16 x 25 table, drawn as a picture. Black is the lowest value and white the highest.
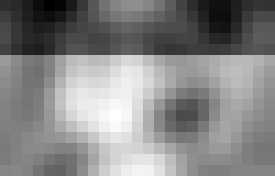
A horizontal seam about 30% of the way down splits the table, and the bottom part is higher. Overall the values sit about 50% of the way up the scale. The top left is the ninth with the lowest average.
